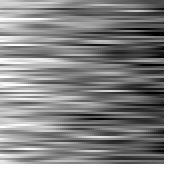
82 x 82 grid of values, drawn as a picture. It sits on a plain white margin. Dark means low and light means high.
The histogram is bell-shaped. Streaks run across, left to right. The field climbs toward the left.
